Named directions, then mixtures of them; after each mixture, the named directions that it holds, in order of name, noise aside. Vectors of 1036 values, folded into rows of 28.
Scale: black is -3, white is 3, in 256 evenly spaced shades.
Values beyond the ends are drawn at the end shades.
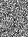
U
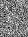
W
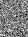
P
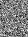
P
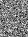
P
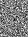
P, U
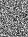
P, U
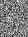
U, W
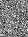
P, W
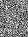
P, W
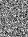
P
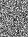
P, U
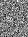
U, W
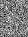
W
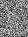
U, W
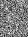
W
